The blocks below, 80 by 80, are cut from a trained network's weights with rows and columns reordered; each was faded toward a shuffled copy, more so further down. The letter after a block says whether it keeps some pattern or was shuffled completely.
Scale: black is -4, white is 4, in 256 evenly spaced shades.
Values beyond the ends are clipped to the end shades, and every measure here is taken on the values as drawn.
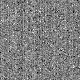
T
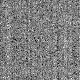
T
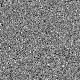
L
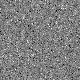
L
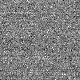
T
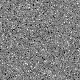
L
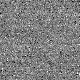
T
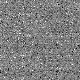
T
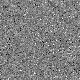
L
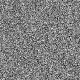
T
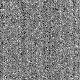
T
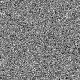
T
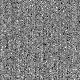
T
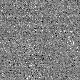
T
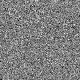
T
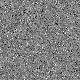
L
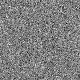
L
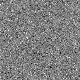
L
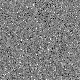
L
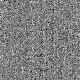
T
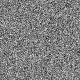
T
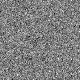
L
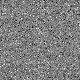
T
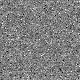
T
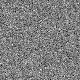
T
